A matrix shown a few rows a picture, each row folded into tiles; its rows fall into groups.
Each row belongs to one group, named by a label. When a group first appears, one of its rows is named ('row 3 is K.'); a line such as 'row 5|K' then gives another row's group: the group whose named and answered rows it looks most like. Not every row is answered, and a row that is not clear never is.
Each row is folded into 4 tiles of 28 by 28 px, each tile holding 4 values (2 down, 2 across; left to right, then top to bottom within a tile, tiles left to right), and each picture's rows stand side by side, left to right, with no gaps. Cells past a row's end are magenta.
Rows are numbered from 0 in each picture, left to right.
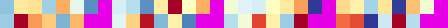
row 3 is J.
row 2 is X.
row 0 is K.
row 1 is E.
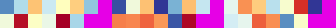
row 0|J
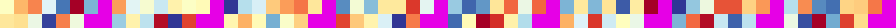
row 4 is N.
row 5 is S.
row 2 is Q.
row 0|J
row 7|S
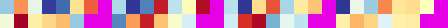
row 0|J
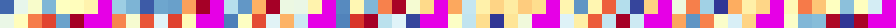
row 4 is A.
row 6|S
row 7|X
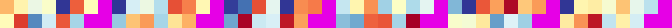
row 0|J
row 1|Q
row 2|J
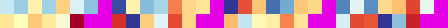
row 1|S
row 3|Q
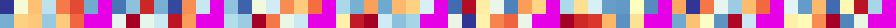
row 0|Q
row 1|J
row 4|S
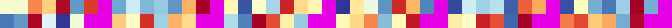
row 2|N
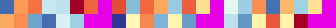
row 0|J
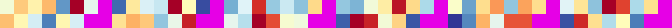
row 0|J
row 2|N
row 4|A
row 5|E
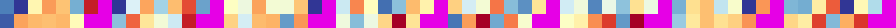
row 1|Q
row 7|A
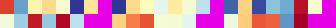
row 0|A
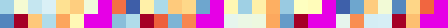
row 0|Q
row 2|X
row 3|J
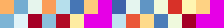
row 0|A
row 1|Q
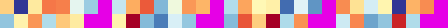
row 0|A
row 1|J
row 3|J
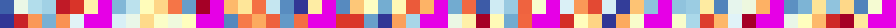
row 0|Q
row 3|J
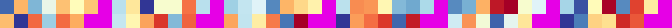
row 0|S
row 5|A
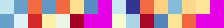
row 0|K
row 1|A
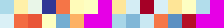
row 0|K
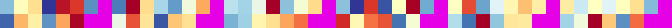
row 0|Q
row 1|J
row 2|A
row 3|K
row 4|S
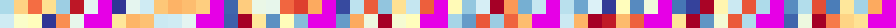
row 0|J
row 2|Q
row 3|N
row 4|A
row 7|N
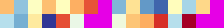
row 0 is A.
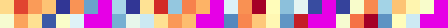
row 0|J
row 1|A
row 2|X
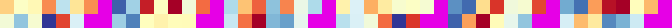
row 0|A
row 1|N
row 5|E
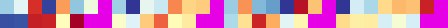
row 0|N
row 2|S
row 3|E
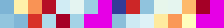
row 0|A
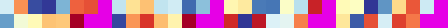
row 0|S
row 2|S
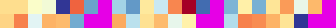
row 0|J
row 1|K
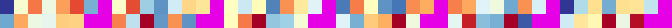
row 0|Q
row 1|S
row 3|S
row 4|J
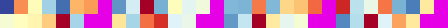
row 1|N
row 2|N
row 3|A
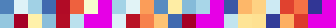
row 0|Q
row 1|K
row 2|Q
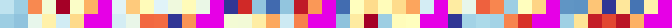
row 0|N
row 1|X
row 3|Q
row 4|A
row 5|N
